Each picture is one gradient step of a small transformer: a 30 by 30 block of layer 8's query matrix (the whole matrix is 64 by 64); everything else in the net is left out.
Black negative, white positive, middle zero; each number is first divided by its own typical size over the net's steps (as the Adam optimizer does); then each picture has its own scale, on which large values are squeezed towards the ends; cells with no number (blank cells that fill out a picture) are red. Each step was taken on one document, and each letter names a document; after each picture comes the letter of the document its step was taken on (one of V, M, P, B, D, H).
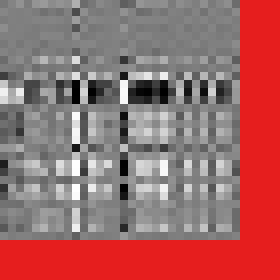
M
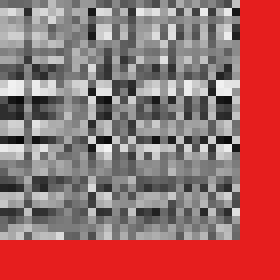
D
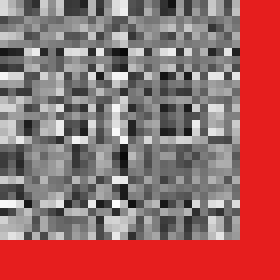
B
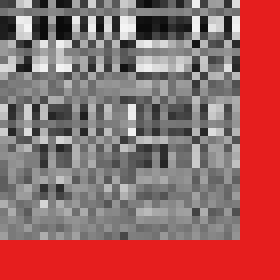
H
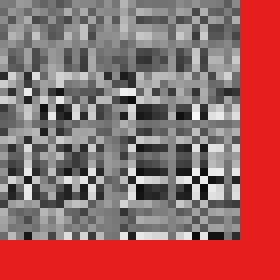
H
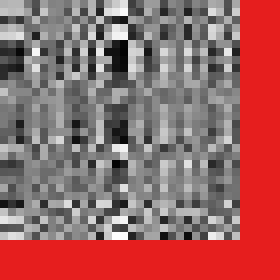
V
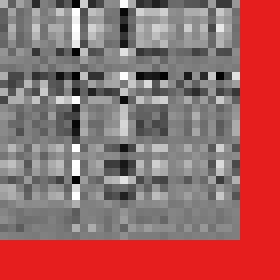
M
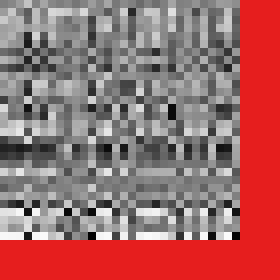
D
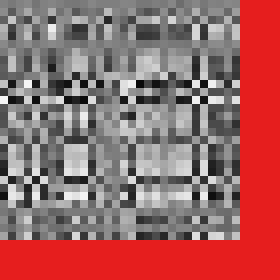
H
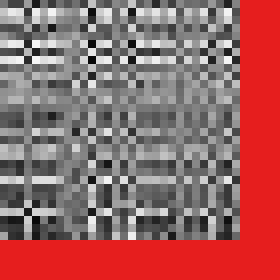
D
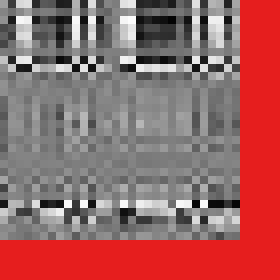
H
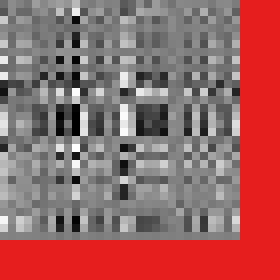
M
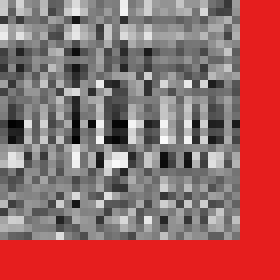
V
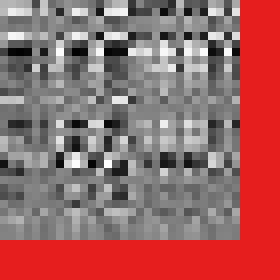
V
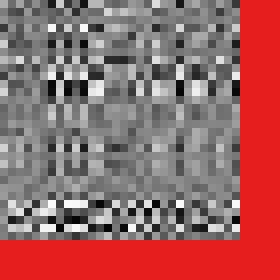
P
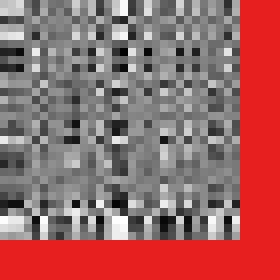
V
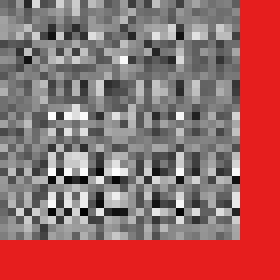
P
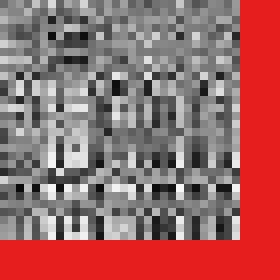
P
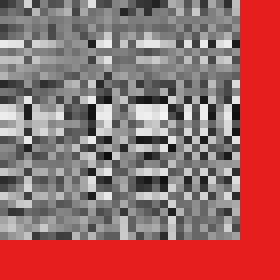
D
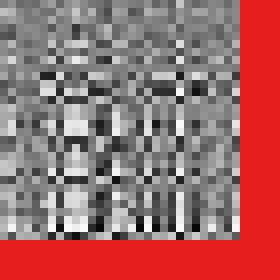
P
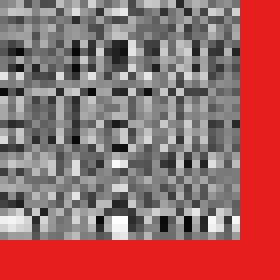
V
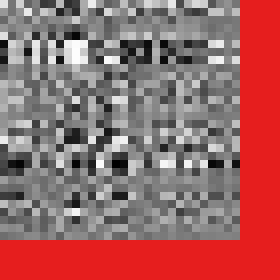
V
